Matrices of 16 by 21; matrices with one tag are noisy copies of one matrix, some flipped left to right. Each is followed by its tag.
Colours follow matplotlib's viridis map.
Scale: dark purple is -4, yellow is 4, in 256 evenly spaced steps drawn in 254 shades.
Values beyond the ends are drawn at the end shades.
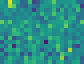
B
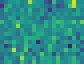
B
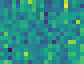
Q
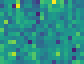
Q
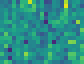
Q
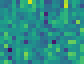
Q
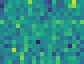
B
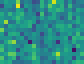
Q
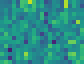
Q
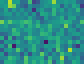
B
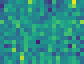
B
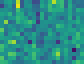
Q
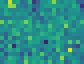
B
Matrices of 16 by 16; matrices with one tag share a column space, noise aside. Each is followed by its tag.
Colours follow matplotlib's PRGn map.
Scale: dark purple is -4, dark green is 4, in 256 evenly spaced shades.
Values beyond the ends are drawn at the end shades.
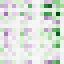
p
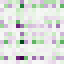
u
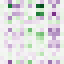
p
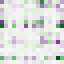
u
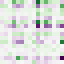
u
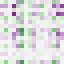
p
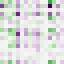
p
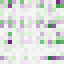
u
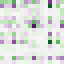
u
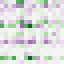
u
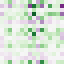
p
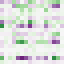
u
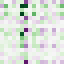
p
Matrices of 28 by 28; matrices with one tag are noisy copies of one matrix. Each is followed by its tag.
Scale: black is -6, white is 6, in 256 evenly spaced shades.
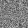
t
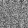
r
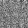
r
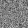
t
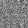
r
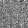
r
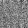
r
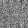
r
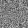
t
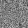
t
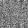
r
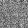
r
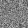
t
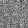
r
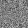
t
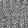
r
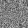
t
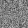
t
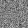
t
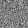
t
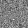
t
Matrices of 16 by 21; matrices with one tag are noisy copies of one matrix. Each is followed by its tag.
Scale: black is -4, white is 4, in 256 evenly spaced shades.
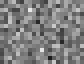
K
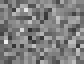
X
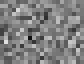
X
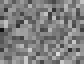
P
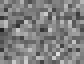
P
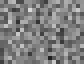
K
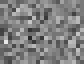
X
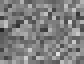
P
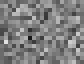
X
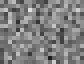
K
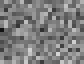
P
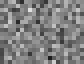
K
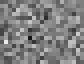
X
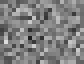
X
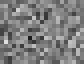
X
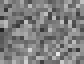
P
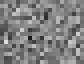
X
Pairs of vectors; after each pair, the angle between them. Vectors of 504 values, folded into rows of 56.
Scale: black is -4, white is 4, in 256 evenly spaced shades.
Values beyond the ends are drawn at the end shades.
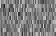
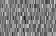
orthogonal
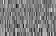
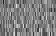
nearly opposite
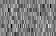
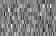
nearly opposite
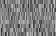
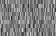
nearly parallel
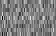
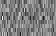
nearly opposite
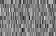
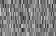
nearly parallel
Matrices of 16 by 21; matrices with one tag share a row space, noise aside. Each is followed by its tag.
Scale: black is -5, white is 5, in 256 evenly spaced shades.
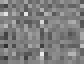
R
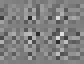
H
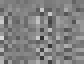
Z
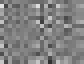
Z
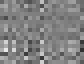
R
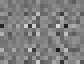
H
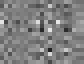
Z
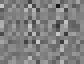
H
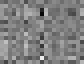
R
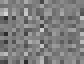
R
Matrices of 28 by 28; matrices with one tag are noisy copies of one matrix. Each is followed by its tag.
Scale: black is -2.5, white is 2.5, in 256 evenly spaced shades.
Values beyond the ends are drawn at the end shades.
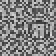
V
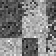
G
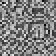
V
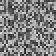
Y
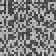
Y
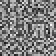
V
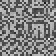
V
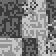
G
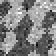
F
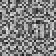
V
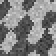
F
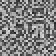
V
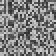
Y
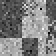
G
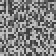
Y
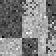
G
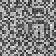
V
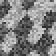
F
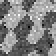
F
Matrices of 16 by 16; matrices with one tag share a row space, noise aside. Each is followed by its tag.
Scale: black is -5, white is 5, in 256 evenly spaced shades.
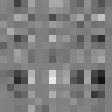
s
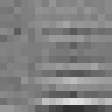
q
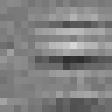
q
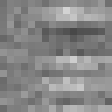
q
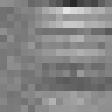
q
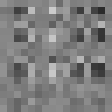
s
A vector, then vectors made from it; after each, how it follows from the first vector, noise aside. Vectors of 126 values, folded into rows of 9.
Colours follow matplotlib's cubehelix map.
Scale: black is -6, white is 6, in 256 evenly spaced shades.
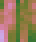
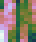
scaled up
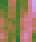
reversed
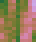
reversed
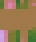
partly zeroed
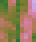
reversed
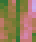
reversed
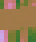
partly zeroed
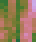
reversed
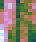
scaled up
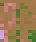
partly zeroed
